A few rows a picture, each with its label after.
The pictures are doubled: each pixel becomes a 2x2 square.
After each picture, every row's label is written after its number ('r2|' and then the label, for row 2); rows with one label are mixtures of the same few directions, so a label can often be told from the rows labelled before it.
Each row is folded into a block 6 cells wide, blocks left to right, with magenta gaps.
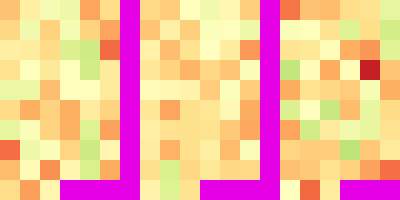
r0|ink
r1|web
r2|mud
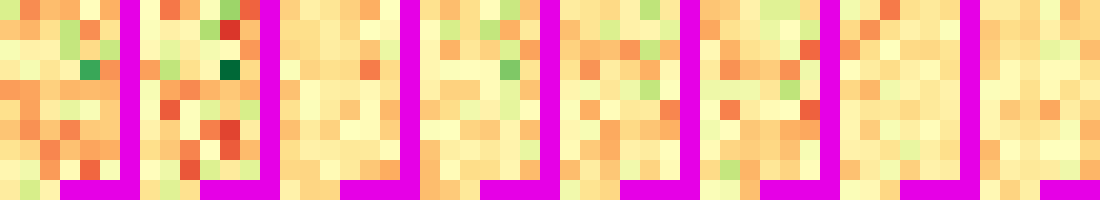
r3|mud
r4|mud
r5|mud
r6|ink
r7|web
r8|web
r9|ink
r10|ink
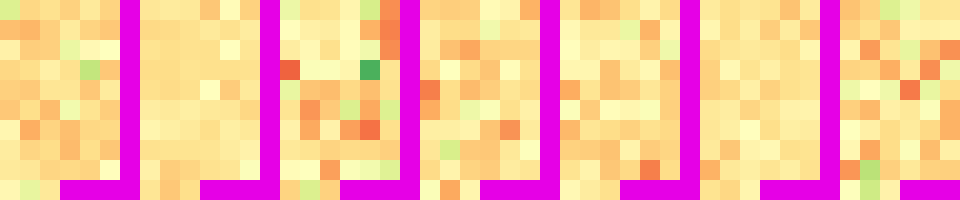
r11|mud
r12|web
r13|mud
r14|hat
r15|mud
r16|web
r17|web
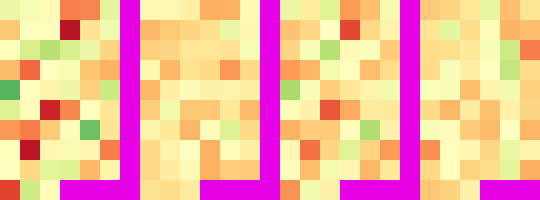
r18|hat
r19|mud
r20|hat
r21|ink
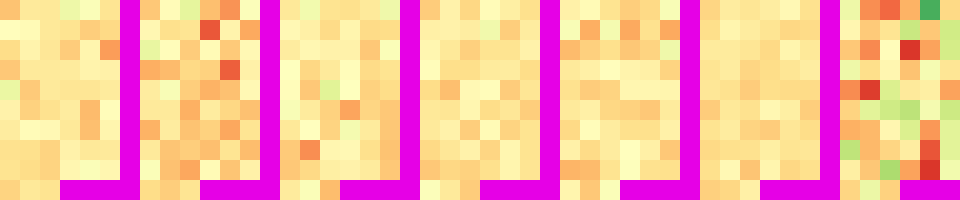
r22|mud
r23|ink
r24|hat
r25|hat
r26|web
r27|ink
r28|ink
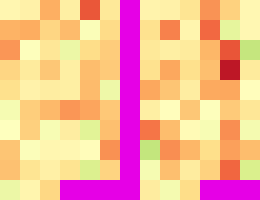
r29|ink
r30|ink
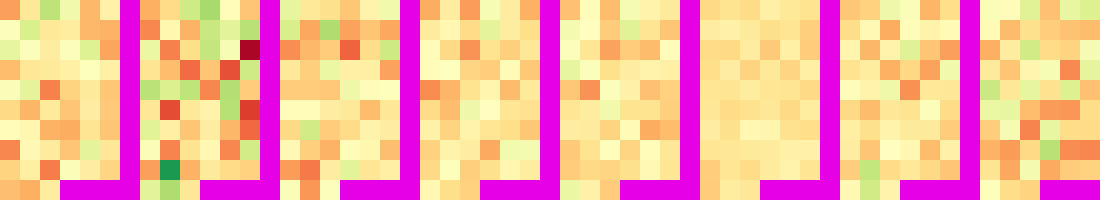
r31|ink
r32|web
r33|web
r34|hat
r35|hat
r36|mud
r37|web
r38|hat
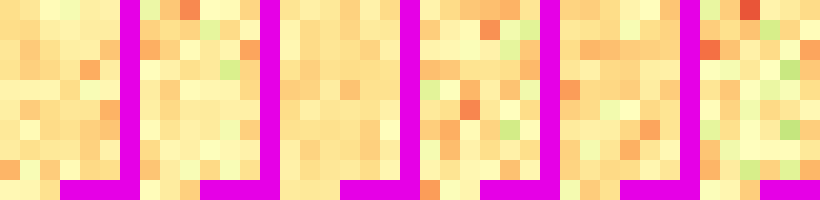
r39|web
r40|ink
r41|ink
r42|hat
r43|hat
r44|ink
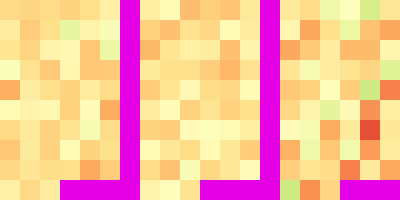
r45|mud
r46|ink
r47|hat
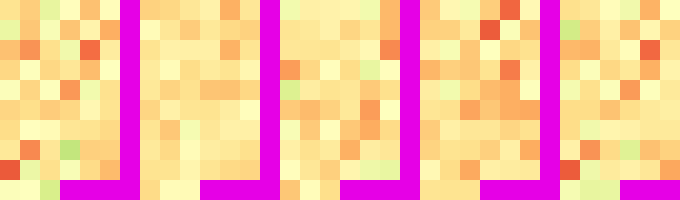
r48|web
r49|web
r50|mud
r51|ink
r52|web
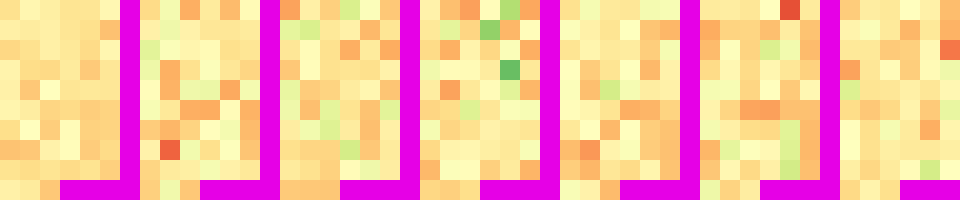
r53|hat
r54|hat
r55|mud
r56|ink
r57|hat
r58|ink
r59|mud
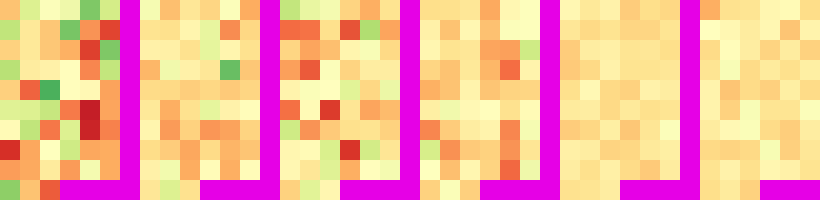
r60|hat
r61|mud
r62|mud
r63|ink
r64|hat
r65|mud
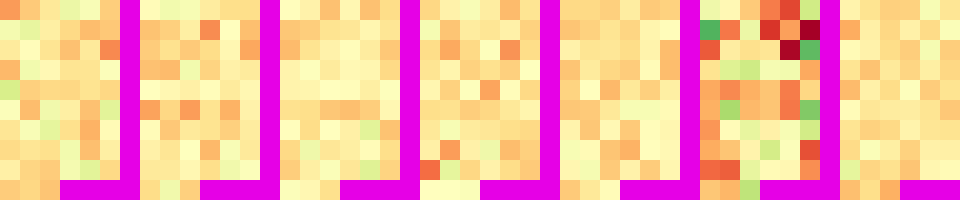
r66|mud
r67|mud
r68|ink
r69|web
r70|hat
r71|web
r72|web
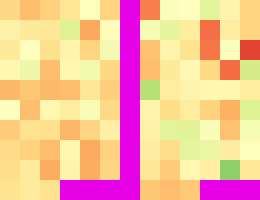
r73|mud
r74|mud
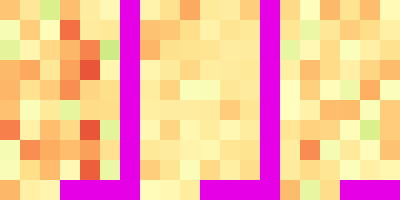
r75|ink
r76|ink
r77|hat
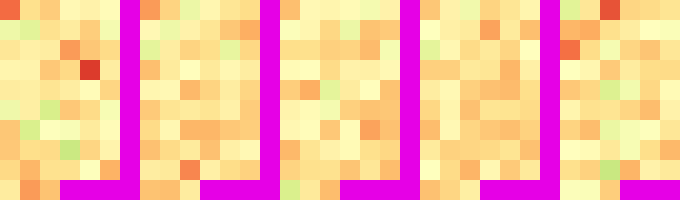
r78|mud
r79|ink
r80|hat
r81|ink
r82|ink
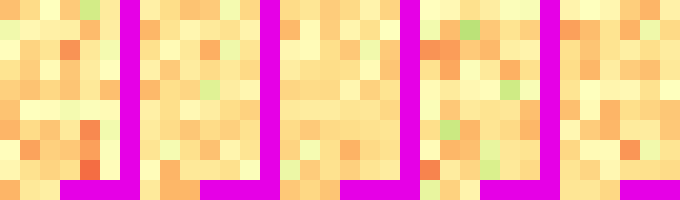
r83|ink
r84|web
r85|web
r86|web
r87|mud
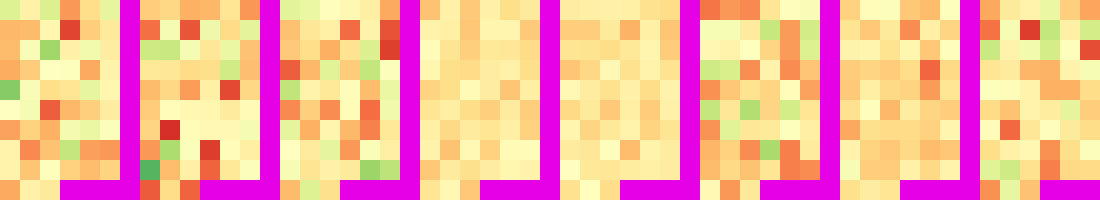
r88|hat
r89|web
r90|mud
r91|hat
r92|mud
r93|mud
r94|ink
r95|web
